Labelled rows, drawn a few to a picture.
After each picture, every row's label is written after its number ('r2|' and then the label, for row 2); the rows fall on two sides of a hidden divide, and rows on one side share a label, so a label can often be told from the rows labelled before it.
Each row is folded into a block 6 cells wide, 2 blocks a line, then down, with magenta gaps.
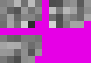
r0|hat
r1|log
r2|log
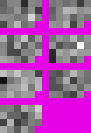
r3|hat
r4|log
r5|log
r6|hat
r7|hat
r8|log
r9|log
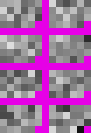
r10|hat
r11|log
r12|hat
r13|hat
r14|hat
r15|hat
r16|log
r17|log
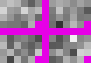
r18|hat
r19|hat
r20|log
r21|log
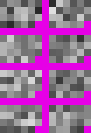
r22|hat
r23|hat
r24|hat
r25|log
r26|hat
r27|log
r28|hat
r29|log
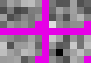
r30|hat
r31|log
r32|hat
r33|log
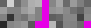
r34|hat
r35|log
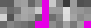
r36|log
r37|log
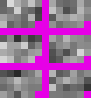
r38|hat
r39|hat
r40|log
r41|hat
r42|log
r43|log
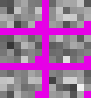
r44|log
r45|hat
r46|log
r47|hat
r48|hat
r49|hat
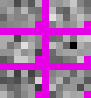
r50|log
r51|hat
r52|hat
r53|hat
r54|log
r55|hat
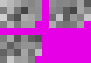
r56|hat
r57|hat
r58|log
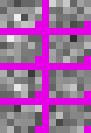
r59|log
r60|hat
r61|hat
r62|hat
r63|log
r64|log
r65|log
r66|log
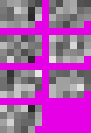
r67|log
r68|log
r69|log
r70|log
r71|log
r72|log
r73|log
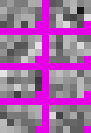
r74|hat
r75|log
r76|hat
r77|hat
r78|hat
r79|hat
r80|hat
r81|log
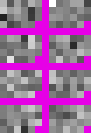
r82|log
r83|hat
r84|hat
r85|hat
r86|hat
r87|log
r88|hat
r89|hat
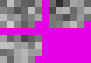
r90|hat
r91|log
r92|log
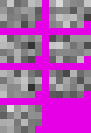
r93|hat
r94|hat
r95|log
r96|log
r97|log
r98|log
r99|hat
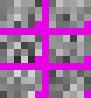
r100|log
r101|hat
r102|log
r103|hat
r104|hat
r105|hat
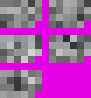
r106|log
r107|log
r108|hat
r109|log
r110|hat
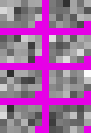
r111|hat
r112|log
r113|log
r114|hat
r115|log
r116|hat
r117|log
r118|log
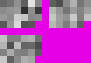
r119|hat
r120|log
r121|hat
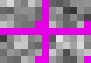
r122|hat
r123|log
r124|log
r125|hat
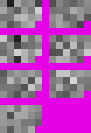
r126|log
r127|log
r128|log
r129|log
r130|log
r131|hat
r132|hat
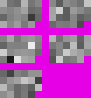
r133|log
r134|log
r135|hat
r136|log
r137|log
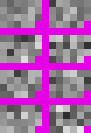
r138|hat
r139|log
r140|log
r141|hat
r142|hat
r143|hat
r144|log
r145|hat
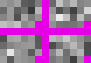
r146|log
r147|hat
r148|hat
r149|hat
